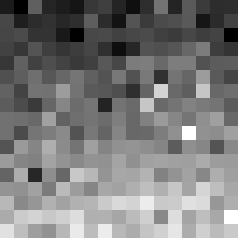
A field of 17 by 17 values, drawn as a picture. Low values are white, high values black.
On average the colour sits 50% of the way up the scale. The grain is fine, like static. Values rise toward the top. No single row or column stands out from its neighbours. There are no regular stripes. The ninth with the highest average is the top left.
